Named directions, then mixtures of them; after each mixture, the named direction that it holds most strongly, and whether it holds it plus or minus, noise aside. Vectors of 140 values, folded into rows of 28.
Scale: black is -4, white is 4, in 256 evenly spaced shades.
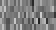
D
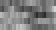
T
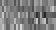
D, plus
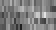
T, minus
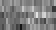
T, minus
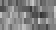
T, plus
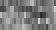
T, plus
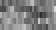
T, plus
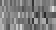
D, plus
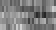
T, plus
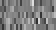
D, minus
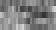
T, plus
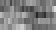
T, plus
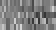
D, plus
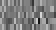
D, plus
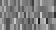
D, plus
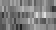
T, minus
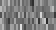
D, plus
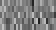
D, plus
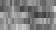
T, plus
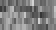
T, plus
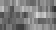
T, minus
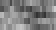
T, plus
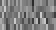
D, plus
